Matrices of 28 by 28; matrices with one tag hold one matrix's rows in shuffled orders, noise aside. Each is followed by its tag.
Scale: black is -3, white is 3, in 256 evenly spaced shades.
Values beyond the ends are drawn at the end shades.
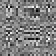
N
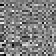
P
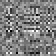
N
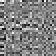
P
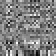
N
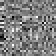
P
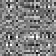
N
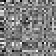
P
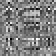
N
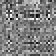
N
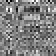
N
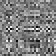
N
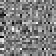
P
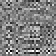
N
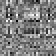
N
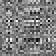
N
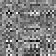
N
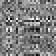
N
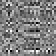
N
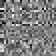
P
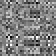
N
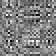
N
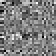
P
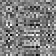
N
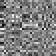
P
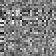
P
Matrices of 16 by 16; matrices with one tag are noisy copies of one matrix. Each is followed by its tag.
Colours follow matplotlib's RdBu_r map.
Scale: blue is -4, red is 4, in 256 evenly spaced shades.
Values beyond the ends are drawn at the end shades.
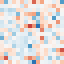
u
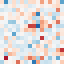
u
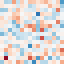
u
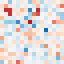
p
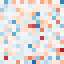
u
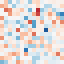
p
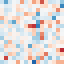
u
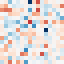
p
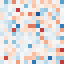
u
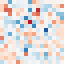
p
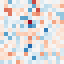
p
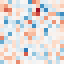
p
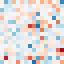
u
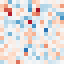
p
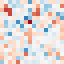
p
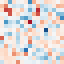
p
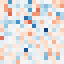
p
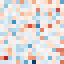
u
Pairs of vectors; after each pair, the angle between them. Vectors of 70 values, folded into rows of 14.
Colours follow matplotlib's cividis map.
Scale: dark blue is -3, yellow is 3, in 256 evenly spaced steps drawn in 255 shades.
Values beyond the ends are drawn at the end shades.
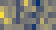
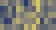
nearly opposite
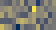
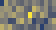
partly aligned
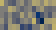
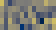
nearly parallel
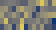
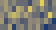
partly aligned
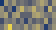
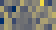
partly aligned
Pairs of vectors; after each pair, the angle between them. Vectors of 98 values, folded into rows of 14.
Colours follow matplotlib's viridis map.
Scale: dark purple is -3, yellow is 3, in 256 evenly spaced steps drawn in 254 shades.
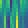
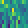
partly aligned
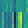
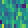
partly aligned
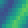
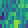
partly aligned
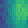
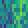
partly aligned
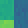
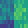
nearly opposite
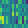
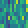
partly opposed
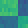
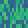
orthogonal
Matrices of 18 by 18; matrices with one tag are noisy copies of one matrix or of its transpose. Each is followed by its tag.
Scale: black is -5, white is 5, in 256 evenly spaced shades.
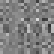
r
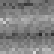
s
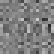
r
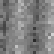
s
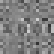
r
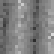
s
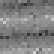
s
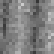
s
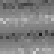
s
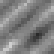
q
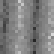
s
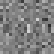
r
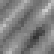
q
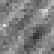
q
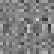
r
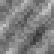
q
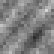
q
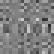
r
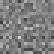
r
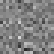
r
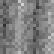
s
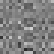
r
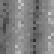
s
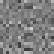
r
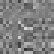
r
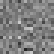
r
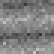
s
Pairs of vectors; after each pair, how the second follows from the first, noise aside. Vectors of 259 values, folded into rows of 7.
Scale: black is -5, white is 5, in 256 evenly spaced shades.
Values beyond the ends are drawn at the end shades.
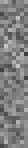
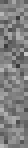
negated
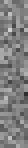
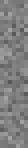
shrunk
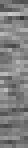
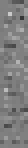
partly zeroed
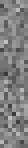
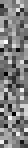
scaled up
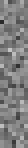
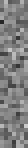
copied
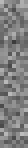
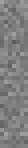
shrunk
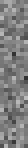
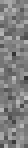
copied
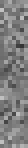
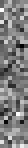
scaled up
